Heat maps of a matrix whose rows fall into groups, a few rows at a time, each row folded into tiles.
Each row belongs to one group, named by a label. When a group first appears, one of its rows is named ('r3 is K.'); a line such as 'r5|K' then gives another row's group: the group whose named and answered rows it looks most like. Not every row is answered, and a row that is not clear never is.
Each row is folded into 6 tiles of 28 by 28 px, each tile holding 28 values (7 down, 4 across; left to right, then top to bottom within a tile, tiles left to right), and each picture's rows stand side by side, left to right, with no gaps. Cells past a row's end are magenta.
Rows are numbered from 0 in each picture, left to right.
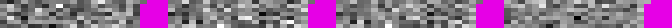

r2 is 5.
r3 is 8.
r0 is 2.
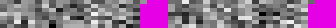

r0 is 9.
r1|5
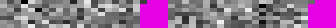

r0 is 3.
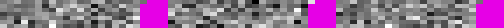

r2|5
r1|2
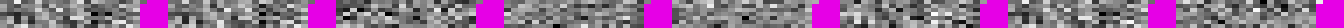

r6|5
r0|5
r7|2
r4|8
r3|9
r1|5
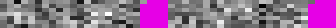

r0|9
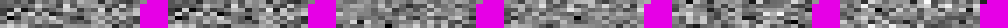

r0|8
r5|3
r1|8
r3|8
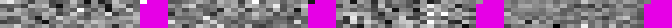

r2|9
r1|3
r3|9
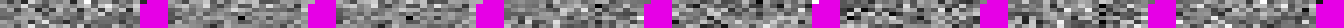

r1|8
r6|5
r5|8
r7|3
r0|3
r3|5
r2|8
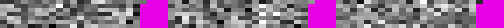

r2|3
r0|2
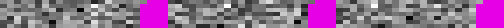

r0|9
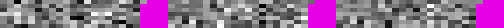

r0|9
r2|9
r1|5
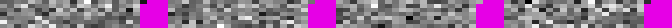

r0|3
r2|8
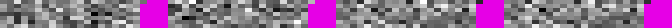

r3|3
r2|3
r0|5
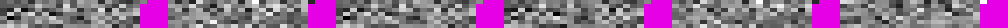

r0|8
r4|3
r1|3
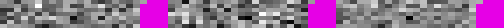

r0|8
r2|8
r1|9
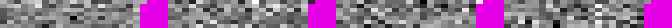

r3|9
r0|8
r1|3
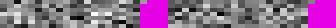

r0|9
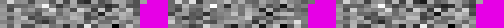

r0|2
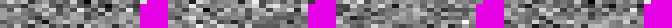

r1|3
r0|2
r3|2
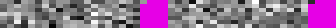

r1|3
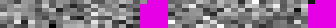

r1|3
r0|9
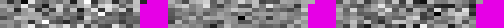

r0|3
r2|2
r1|8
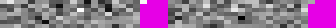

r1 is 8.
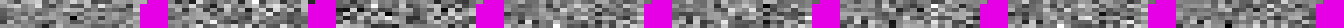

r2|8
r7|9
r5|9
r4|5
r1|3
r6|5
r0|8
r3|5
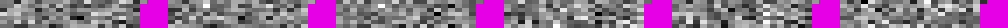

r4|9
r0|9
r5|3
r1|8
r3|5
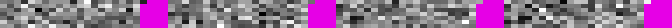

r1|5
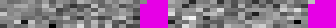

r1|2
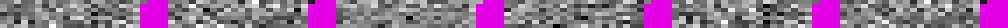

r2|8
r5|3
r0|5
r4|5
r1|3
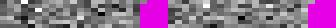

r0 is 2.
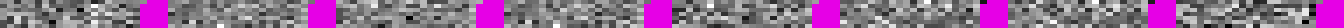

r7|2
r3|5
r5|3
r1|5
